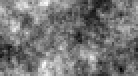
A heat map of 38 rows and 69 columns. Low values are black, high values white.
Odd rows or columns: none. Mirror symmetry: none. Grain: blotchy.
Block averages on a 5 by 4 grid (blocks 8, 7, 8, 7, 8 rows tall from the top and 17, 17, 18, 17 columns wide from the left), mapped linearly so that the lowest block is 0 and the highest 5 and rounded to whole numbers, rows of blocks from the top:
4 4 0 2 / 3 2 0 3 / 2 2 1 2 / 0 3 3 1 / 2 5 2 1
